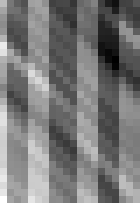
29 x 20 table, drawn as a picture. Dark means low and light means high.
Slope: up to the bottom left. Ninth with the highest average: bottom left. Ninth with the lowest average: top right. Stripes: upright, repeating 3 times.
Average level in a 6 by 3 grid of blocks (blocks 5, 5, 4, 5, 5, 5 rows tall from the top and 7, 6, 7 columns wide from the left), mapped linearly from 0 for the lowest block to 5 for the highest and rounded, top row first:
310 / 310 / 321 / 322 / 422 / 533
